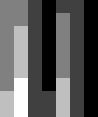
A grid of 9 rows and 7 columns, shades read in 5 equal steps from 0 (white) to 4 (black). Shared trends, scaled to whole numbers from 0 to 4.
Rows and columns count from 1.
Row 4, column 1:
2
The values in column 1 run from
1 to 2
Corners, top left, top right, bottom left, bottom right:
2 4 1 4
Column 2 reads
2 2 1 1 1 1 0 0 0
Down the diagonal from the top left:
2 2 3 4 2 3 4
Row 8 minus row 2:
-1 -2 0 -1 -1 0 0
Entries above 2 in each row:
5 4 4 4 4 4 4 4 4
